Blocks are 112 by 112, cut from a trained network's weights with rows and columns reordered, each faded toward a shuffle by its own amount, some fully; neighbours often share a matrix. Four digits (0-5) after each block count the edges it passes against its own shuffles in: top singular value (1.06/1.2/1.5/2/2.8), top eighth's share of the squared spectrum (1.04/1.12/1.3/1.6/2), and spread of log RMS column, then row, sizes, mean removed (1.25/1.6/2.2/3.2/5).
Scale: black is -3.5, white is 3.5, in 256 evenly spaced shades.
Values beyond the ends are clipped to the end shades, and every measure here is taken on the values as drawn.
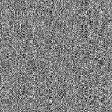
4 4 3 2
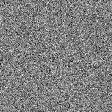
2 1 0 0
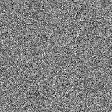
3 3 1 1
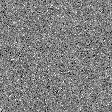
0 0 0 0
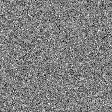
1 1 0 0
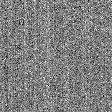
3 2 0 1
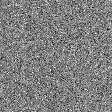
0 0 0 0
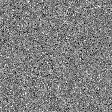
0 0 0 0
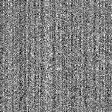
4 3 1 3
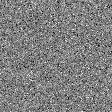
0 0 0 0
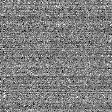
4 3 2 1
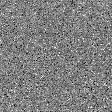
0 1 0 0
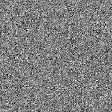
3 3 2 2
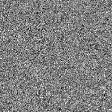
2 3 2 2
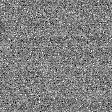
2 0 0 0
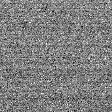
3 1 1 0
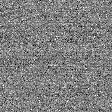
2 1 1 0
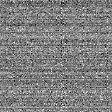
4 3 3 1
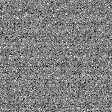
2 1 0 0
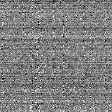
4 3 3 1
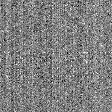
3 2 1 2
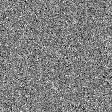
0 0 0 0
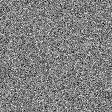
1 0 0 0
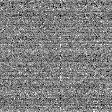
3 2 2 1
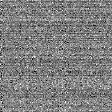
4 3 3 1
